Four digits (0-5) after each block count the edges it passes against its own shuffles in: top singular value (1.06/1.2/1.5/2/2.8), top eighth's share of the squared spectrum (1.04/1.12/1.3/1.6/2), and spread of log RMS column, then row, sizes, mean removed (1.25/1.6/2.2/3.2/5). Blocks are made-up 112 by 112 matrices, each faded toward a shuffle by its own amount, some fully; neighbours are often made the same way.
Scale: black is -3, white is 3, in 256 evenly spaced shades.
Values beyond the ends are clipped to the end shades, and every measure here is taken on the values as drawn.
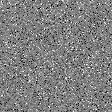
2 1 0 0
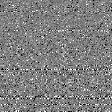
4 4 1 3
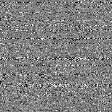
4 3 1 4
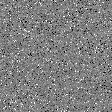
0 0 0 0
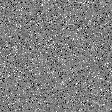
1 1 0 1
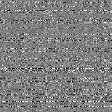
4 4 0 4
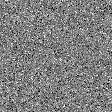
1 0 0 0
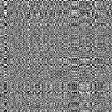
5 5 4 4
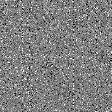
1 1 2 0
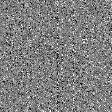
1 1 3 0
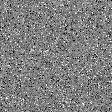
0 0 0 0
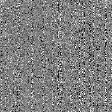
2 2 4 0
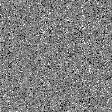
1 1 2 0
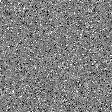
0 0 0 0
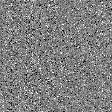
1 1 2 0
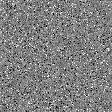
2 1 0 0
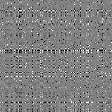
5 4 3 3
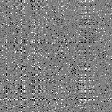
5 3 2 2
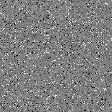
4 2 1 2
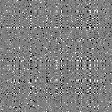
5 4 3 3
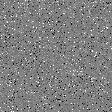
3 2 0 1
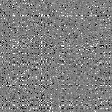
5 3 3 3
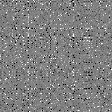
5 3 2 2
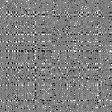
5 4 3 3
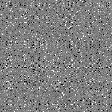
4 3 2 2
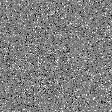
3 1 0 0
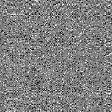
4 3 2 2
